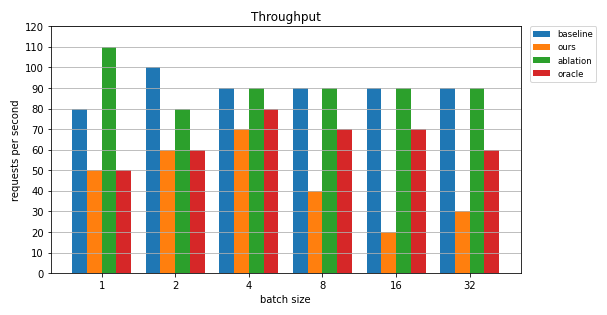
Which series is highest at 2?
baseline
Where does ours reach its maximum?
4
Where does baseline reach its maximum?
2
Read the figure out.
Title: Throughput
x-axis: batch size, ticks 1 2 4 8 16 32
y-axis: requests per second, ticks 0 10 20 30 40 50 60 70 80 90 100 110 120
Legend: baseline, ours, ablation, oracle
Values:
baseline: 80 100 90 90 90 90
ours: 50 60 70 40 20 30
ablation: 110 80 90 90 90 90
oracle: 50 60 80 70 70 60
